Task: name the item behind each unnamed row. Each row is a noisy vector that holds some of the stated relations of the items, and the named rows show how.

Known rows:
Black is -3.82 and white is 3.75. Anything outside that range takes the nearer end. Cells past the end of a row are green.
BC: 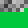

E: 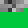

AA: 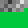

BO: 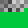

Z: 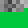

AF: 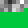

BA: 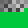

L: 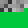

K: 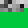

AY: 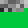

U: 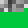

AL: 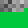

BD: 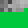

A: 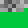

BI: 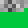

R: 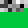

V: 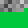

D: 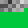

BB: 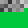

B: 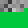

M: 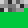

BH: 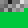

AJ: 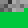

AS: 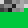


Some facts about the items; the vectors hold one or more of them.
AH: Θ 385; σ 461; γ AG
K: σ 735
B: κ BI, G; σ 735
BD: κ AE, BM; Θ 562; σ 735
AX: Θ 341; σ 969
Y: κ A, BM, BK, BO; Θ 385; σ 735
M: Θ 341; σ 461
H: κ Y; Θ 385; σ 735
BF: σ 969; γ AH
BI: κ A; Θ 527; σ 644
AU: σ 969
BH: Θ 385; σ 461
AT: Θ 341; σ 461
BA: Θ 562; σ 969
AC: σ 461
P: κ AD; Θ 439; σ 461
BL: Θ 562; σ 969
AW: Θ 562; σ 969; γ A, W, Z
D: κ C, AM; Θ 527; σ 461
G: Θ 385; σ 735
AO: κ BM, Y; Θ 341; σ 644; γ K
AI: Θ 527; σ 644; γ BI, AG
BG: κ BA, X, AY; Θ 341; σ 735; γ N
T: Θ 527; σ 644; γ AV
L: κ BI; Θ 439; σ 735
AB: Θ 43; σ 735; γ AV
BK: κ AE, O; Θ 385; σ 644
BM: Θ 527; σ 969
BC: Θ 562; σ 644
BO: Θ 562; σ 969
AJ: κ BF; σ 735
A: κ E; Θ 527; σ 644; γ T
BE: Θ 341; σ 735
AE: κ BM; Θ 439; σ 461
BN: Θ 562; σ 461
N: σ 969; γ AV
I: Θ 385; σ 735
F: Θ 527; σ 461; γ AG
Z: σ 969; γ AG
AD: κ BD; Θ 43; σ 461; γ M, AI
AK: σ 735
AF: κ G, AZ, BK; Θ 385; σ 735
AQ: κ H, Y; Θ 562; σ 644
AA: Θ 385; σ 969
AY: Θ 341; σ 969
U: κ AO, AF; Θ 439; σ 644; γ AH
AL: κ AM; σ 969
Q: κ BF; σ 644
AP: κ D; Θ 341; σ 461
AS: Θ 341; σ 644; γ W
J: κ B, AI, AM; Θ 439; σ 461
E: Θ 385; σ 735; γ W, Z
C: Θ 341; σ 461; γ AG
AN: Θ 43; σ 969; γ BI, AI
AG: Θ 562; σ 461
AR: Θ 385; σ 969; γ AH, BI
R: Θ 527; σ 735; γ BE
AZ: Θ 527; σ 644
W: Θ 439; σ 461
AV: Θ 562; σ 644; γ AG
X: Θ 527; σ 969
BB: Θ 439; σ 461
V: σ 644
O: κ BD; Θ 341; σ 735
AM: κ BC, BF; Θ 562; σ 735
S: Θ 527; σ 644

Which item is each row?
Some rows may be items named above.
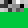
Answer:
R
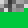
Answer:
U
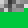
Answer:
U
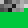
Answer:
AS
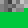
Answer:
Z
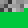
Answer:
L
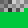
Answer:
BO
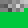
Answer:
X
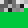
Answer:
AO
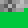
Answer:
AZ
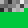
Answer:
AP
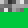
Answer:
BK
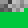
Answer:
AM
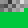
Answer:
D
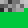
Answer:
AT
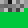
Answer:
AG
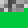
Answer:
U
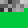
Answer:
AT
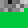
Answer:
AH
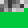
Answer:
C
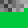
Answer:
N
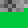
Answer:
T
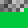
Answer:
BC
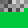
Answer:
BO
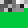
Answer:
AO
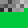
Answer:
AX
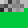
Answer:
J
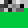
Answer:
BE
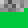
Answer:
AI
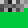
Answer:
W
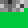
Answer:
AR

